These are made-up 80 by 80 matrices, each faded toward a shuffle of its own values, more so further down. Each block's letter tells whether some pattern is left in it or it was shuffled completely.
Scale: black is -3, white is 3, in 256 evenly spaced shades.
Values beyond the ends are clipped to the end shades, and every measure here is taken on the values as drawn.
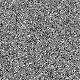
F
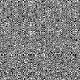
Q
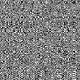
Q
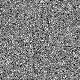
F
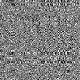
Q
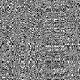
Q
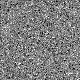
F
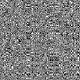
Q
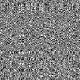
Q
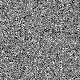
F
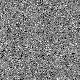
F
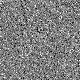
F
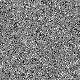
F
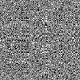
Q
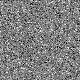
F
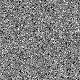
F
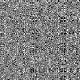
Q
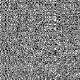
Q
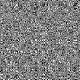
Q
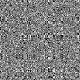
Q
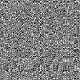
Q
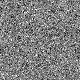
F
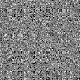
Q
